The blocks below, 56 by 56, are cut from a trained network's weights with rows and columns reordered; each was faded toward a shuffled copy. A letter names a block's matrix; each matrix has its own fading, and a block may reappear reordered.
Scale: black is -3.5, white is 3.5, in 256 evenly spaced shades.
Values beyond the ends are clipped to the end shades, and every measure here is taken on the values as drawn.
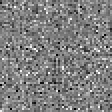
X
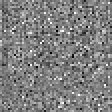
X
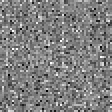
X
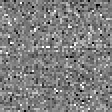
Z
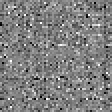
X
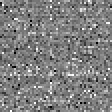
Z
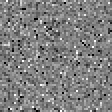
Z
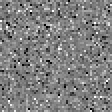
Z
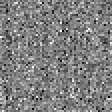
X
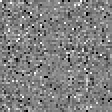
Z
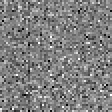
X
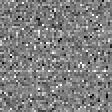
Z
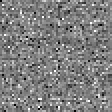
Z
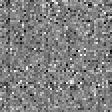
X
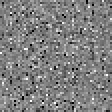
Z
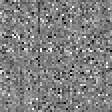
X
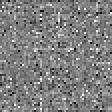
Z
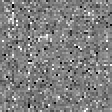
Z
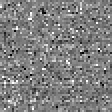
Z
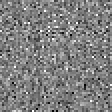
X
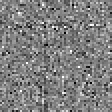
X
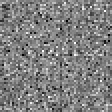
X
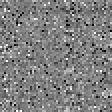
Z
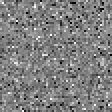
Z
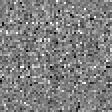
X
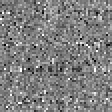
X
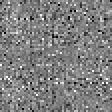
X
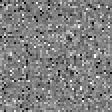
Z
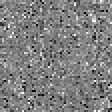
Z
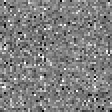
Z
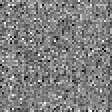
X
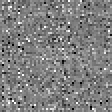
Z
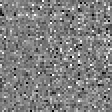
Z
